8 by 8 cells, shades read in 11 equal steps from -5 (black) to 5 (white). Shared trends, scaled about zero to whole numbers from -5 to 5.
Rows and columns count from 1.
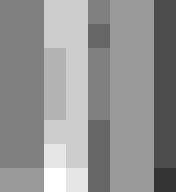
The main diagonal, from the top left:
0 0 2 3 0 1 1 -3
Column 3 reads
3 3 2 2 2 3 4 5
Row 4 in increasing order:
-2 0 0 0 1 1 2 3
